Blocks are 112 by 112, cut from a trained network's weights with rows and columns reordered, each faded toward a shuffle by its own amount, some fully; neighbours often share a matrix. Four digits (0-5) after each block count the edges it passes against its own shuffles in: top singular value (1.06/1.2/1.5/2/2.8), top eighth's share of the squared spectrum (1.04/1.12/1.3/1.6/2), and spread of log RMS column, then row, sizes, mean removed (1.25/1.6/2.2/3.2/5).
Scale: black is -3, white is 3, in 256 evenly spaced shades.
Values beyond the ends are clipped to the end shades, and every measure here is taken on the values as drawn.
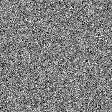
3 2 0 0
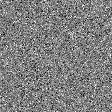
0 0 0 0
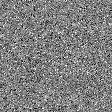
0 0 0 0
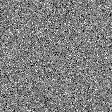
0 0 0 0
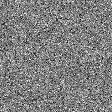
1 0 0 0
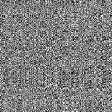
4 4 3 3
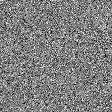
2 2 0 0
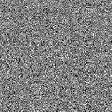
3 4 2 1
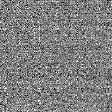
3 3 3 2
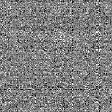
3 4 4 2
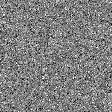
0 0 0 0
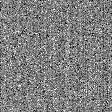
2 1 0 0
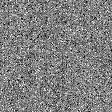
1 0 0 0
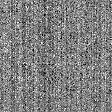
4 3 1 2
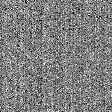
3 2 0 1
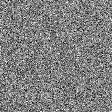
2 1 0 0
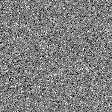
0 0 0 0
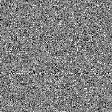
3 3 2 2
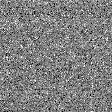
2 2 1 0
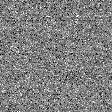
1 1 1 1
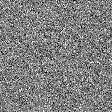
2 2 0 0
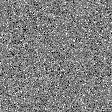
1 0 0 0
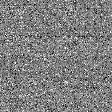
2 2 2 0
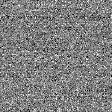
2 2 2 1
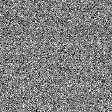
2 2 1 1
